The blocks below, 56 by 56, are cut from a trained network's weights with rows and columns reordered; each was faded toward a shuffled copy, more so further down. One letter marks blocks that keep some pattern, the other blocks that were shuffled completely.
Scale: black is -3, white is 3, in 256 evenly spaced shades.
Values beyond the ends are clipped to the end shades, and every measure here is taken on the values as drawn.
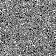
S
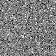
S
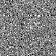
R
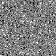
R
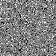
R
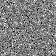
S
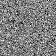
S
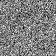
S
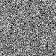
R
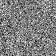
S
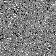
S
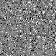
R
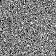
S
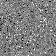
S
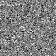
R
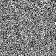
R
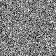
S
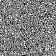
R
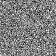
R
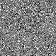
R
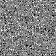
R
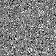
R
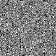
R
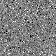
S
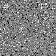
R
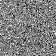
S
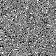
R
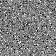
S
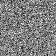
R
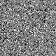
R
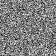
S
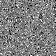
S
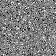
R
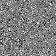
R
